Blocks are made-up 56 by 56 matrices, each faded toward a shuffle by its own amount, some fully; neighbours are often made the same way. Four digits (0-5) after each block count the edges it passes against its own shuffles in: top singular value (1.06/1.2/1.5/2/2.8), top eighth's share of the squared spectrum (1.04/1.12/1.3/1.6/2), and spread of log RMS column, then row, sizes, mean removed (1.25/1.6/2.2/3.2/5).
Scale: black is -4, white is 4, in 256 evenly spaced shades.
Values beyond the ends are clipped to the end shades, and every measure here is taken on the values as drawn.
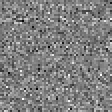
1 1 0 2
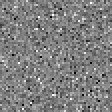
0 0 0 0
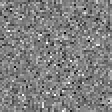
0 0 0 0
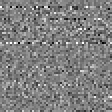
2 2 0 3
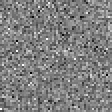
0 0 0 1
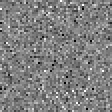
0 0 0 0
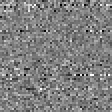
2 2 0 3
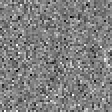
3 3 1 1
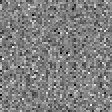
3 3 2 1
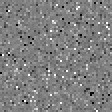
0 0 0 0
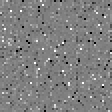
1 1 0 0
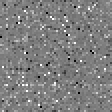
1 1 0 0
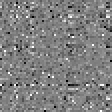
4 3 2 2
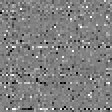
4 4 1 2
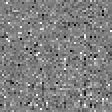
3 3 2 1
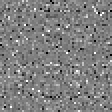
3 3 0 1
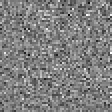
3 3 2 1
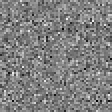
3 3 1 2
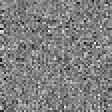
3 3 1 1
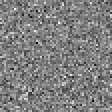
2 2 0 1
